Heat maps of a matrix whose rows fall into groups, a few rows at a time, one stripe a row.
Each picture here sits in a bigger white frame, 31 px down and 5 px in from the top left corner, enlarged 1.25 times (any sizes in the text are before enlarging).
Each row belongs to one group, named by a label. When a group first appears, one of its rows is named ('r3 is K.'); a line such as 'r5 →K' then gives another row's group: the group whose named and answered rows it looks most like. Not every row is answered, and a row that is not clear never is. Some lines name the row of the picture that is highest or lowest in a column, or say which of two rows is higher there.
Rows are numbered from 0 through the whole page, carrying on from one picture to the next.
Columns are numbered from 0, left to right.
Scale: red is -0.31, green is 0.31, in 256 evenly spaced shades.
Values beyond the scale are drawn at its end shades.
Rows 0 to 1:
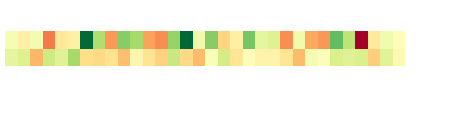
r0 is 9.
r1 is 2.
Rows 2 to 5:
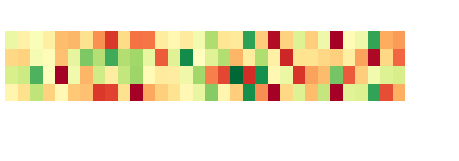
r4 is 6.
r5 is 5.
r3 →9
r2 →5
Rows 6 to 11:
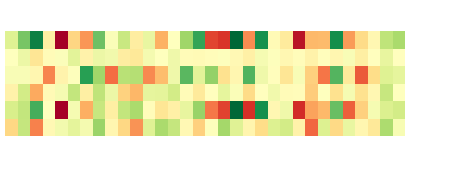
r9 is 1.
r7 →1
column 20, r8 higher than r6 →No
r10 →6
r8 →9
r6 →6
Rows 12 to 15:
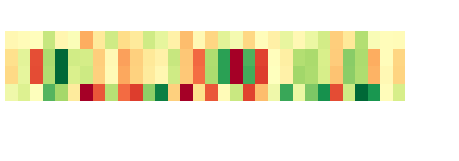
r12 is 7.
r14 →2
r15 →7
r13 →2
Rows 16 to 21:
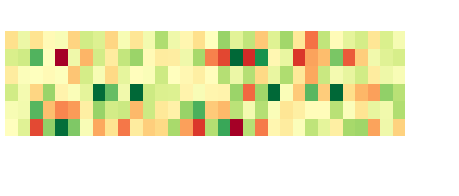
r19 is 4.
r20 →6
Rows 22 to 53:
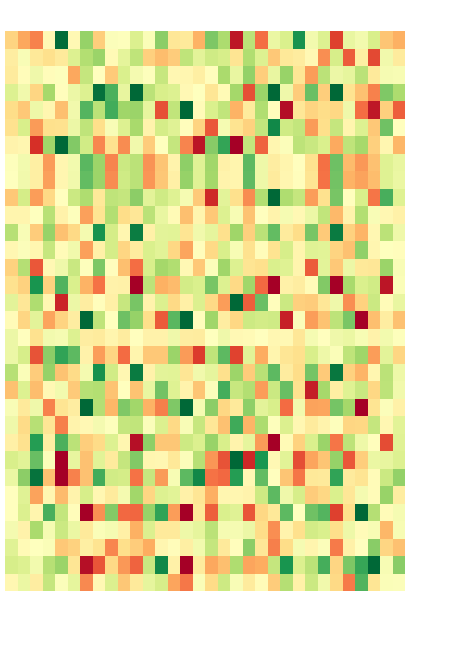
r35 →1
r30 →9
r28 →2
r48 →4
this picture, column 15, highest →47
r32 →7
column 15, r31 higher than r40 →Yes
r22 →2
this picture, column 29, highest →52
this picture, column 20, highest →46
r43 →9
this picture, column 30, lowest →36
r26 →9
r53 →7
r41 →4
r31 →4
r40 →2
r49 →7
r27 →4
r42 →1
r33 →4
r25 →4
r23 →9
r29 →9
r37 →6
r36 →5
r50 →5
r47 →6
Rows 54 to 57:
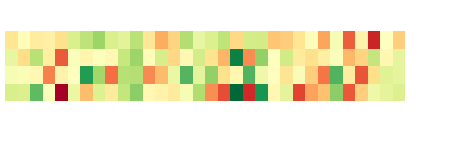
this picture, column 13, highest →56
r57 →6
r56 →9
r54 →9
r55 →6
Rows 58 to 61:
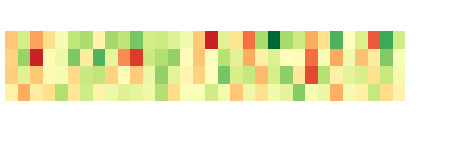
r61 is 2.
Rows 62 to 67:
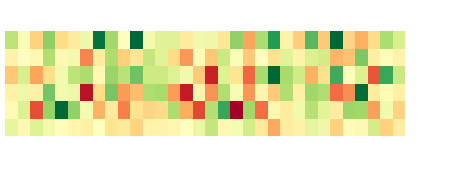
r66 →2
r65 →7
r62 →4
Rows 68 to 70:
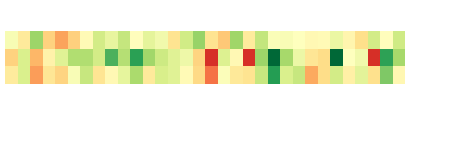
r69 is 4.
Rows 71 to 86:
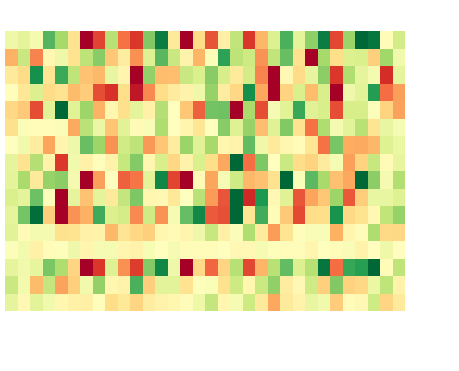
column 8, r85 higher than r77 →Yes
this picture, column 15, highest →81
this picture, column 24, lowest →72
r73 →5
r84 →7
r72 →1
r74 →5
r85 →4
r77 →9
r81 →6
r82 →5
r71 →7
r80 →6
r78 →6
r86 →5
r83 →1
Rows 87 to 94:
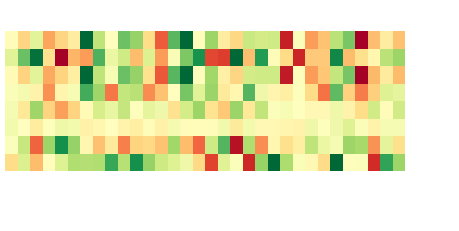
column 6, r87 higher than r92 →Yes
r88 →6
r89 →9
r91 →6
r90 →9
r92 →2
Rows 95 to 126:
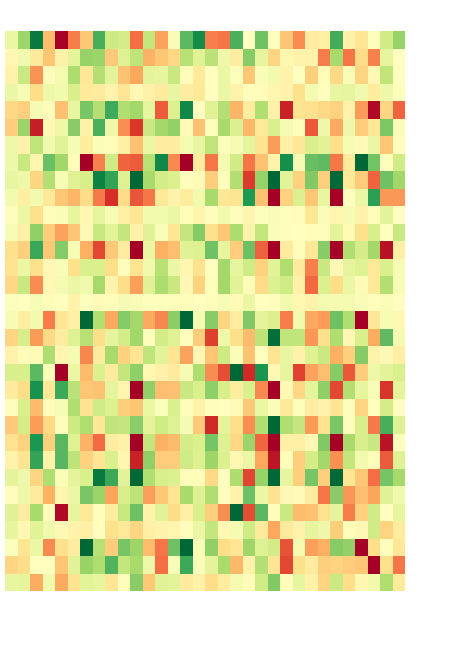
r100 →1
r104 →5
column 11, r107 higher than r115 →No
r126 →4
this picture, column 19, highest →104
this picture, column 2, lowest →100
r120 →4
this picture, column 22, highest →102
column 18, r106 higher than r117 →Yes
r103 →4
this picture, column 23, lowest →114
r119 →5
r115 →5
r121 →9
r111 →9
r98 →2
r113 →7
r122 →6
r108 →1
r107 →5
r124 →9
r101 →5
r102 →7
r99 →9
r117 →4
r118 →5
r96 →9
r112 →4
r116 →1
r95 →6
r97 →1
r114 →6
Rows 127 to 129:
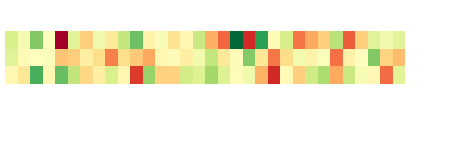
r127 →6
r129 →5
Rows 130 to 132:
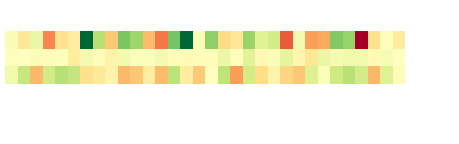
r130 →9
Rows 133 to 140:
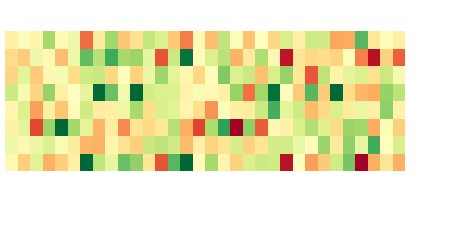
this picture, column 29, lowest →134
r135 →1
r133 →7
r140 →9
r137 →4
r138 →2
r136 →4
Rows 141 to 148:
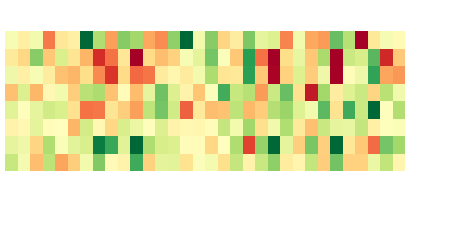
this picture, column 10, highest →147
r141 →9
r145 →7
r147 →4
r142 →5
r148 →4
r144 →1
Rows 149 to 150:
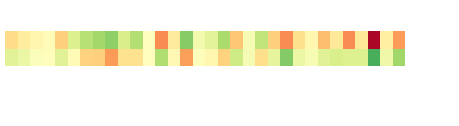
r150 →7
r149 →9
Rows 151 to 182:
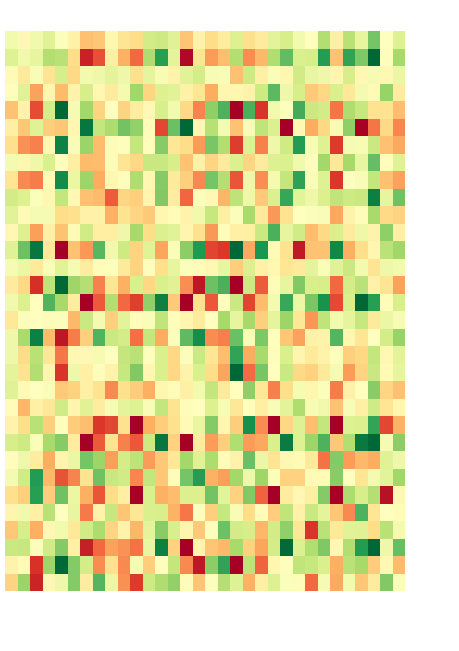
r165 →2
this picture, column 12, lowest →156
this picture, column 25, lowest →175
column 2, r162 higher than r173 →No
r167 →1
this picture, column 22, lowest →156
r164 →2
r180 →7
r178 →7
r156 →9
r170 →6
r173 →5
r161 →5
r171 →5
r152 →7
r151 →7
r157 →2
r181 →2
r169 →6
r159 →2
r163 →6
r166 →7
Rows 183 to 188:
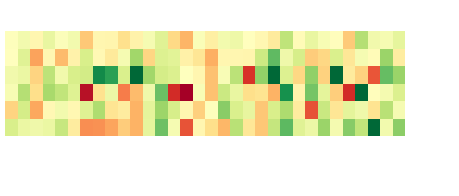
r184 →4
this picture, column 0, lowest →187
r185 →4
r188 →7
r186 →7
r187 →1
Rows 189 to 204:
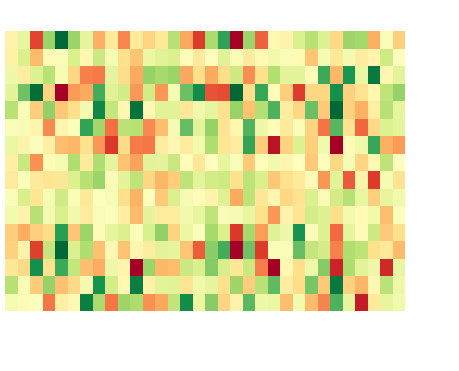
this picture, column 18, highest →192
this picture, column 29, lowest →197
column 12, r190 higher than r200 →No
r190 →1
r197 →9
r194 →9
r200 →2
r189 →2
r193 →4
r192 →6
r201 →2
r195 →5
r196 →1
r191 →7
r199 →5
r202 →5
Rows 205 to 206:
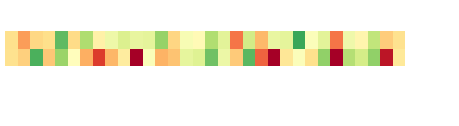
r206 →5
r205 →2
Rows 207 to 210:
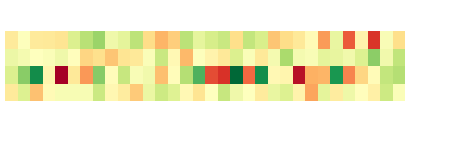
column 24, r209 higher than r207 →No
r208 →7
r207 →9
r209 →6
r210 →1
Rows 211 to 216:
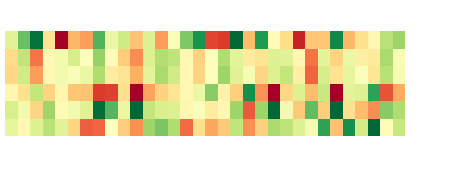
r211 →6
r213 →1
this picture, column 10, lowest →214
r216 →7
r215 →4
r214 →5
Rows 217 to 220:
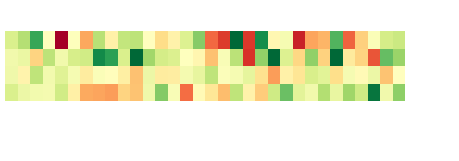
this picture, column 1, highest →217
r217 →6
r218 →4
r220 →7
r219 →5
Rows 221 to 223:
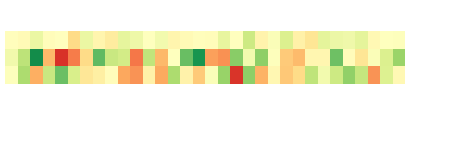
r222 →6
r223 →2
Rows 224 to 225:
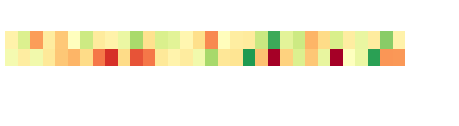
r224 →4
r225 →5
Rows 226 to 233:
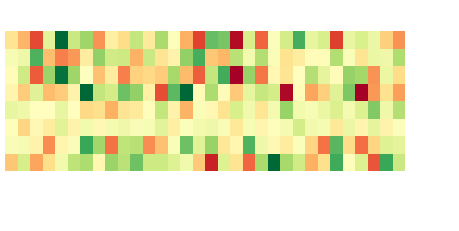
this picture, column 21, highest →233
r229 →9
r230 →7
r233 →4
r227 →6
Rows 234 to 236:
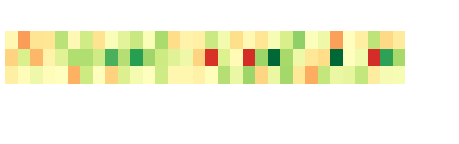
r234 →2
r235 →4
